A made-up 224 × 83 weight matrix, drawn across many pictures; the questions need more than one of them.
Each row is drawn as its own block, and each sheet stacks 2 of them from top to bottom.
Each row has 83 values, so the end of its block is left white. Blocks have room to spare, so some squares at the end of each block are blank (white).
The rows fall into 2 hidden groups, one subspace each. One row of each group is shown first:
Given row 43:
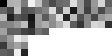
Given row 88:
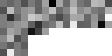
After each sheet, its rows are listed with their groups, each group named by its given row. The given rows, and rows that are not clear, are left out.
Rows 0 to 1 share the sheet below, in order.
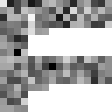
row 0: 43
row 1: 43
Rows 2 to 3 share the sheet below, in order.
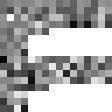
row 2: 88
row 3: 43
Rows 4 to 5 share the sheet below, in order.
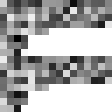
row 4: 43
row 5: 43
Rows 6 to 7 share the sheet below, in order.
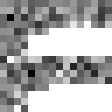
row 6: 88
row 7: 43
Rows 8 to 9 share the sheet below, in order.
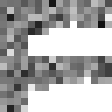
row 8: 88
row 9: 88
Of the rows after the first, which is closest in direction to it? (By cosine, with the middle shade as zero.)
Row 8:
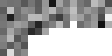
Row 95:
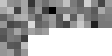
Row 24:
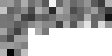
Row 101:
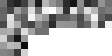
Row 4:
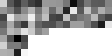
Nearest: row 101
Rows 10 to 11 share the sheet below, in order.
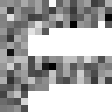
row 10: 88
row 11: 43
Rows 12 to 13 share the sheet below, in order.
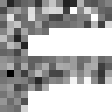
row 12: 43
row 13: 88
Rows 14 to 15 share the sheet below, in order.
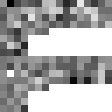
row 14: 43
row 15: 88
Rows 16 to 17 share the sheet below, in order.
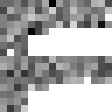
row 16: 88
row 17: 88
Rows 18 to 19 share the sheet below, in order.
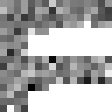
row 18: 88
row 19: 88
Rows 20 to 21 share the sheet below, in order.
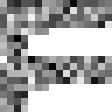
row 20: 43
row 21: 43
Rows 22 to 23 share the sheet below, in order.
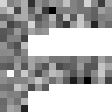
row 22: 43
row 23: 88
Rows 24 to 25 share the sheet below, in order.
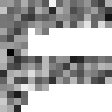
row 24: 88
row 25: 43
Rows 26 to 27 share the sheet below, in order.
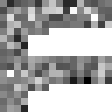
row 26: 43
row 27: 88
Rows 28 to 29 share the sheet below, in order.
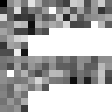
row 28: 43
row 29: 88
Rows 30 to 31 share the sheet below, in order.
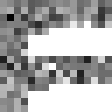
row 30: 88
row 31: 43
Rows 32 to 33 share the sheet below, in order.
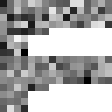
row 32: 43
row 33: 88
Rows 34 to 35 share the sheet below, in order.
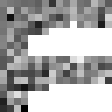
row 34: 88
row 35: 43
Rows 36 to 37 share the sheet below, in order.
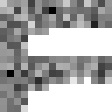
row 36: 43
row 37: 88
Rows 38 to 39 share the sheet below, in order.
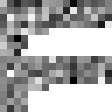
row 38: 43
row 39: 88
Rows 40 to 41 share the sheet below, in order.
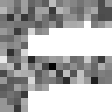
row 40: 88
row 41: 43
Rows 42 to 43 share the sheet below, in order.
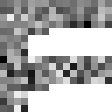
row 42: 88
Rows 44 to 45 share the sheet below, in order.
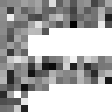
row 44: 88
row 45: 43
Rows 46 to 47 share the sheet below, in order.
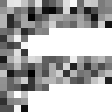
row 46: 43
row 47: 43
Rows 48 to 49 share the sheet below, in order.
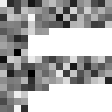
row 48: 43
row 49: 43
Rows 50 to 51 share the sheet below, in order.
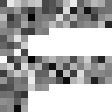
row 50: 43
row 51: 43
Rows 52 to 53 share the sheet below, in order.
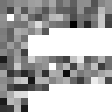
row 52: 88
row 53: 43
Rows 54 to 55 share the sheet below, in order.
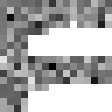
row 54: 88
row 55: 43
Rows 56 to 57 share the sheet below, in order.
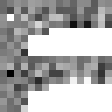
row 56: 88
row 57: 88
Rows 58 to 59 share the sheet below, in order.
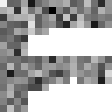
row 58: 43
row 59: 88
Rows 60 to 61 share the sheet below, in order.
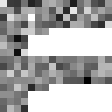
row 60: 43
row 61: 88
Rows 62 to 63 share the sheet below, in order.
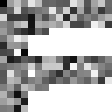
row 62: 43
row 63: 43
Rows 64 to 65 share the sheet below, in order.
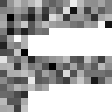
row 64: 43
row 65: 43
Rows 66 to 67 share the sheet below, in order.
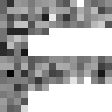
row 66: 43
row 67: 88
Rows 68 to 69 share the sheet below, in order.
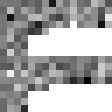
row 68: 88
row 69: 88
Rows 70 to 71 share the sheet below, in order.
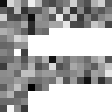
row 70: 43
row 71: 88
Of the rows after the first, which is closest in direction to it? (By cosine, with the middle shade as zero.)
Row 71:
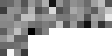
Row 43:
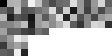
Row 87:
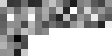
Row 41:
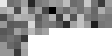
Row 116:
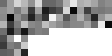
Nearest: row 43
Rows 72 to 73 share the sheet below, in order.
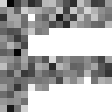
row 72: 43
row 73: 88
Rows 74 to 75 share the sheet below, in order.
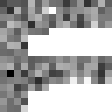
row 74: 43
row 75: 88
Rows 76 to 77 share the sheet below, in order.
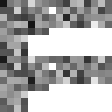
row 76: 43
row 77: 43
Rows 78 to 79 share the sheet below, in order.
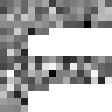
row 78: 88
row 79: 43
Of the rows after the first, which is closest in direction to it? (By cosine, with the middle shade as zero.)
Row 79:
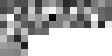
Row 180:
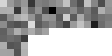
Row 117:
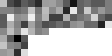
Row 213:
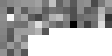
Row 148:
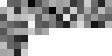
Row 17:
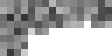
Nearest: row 117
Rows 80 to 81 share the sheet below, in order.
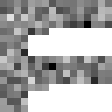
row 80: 88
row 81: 43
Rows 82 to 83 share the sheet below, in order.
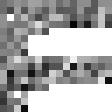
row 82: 88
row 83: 43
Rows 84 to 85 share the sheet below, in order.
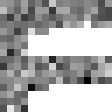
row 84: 88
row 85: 88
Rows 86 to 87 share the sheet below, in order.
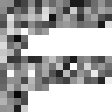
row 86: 43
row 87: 43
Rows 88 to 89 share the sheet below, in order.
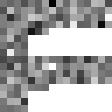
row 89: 43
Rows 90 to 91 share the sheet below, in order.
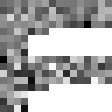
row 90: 88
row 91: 43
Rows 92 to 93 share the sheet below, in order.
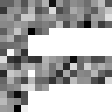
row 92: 88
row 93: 43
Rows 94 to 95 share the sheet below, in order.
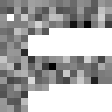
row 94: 88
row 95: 43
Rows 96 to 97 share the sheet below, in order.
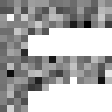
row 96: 88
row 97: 88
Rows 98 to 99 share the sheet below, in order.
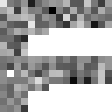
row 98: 43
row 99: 88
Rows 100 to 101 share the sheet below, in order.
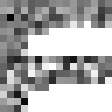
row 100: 88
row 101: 43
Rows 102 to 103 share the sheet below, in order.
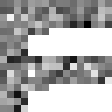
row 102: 88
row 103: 43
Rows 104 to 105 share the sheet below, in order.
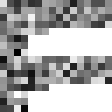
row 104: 43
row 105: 43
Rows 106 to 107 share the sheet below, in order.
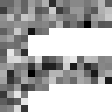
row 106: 88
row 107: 43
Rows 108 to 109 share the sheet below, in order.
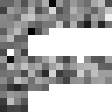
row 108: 88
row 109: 43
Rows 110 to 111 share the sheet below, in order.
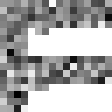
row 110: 88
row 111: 43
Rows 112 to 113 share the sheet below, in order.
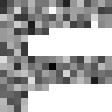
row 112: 43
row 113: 43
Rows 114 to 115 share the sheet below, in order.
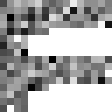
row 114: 43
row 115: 88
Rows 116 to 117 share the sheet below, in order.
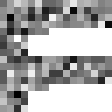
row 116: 43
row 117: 43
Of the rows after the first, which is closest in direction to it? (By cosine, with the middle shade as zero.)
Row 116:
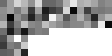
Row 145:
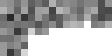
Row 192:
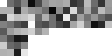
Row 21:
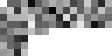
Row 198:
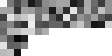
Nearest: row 145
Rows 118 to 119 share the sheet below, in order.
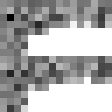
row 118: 88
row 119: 88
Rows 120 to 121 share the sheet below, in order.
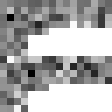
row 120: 88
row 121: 43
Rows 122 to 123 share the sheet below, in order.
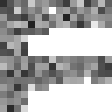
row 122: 43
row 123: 88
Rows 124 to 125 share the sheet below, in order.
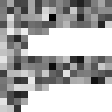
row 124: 43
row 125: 43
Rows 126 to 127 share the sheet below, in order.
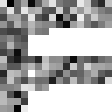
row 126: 43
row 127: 43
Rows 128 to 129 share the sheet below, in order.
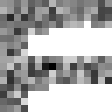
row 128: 88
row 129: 43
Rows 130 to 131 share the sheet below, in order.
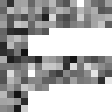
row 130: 43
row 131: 43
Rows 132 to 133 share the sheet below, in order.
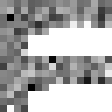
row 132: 88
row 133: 88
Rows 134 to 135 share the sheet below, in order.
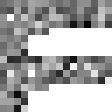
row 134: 88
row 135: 43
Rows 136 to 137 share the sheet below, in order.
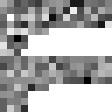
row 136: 43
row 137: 88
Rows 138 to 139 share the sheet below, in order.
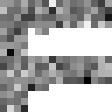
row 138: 88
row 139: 88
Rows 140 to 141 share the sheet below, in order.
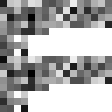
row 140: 43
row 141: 43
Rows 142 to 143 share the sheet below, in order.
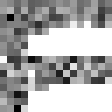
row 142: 88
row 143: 43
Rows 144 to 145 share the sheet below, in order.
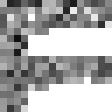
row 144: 43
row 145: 88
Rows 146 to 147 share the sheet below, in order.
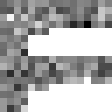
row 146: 88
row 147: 88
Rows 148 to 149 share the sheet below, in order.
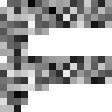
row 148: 43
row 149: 43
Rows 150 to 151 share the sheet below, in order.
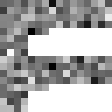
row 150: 88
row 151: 43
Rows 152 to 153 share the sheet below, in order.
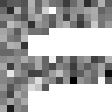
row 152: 43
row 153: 88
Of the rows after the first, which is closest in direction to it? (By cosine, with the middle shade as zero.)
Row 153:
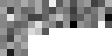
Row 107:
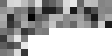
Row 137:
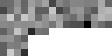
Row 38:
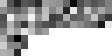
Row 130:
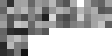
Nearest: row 107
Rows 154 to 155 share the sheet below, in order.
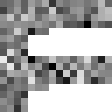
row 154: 88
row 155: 43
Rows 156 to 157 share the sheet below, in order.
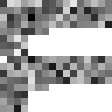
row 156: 43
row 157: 43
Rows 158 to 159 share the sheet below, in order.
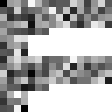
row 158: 43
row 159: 43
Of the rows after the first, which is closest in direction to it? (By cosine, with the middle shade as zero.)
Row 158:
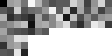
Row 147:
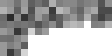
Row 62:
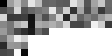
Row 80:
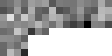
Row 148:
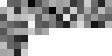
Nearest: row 62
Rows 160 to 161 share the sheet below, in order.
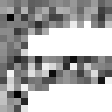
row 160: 88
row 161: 43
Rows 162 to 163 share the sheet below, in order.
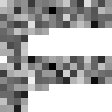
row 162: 43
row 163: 43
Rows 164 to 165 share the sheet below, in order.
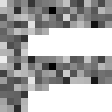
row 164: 43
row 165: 43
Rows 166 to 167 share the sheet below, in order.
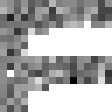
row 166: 88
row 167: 88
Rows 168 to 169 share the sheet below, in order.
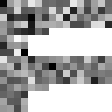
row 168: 43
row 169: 43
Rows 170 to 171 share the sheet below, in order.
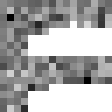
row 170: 88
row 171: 88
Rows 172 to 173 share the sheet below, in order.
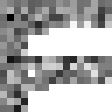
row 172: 88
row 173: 43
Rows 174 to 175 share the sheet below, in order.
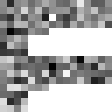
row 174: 43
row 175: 43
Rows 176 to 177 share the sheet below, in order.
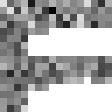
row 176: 43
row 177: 88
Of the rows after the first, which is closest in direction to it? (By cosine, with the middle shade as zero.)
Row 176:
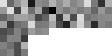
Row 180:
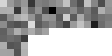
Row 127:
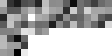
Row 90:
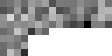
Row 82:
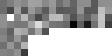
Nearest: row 180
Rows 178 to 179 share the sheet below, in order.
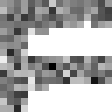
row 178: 88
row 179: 43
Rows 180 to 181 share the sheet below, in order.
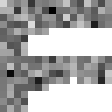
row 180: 43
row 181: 88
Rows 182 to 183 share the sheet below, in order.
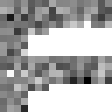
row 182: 88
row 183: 88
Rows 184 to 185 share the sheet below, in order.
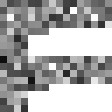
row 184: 43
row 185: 43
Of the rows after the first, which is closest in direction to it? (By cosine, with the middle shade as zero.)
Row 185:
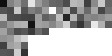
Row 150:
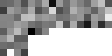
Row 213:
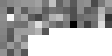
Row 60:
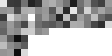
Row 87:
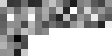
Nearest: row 150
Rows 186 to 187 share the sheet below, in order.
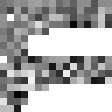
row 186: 88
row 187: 43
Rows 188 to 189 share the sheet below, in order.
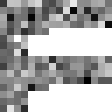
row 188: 43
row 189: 88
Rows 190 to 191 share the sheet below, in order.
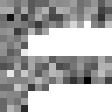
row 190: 88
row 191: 88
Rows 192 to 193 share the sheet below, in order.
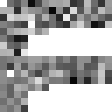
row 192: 43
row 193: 88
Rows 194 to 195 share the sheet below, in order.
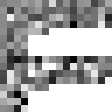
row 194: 88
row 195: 43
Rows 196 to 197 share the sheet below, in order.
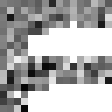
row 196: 88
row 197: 43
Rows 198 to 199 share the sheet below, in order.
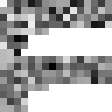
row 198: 43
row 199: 43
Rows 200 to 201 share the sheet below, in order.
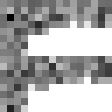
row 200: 88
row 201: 88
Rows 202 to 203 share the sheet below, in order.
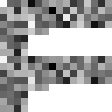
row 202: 43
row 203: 43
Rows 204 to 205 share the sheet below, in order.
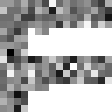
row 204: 88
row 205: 43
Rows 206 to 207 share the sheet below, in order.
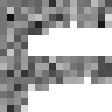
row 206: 88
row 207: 88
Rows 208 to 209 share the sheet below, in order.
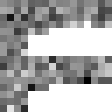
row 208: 88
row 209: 88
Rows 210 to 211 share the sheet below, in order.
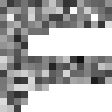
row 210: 43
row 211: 43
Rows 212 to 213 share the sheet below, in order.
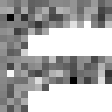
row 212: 88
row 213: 88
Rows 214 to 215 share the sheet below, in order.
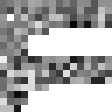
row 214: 88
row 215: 43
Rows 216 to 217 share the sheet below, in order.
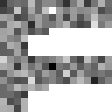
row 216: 43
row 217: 43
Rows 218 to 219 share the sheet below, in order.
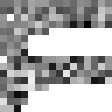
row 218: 88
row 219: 43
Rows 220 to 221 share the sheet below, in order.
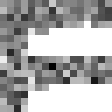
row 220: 88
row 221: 43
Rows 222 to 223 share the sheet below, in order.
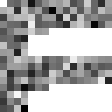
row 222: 43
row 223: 43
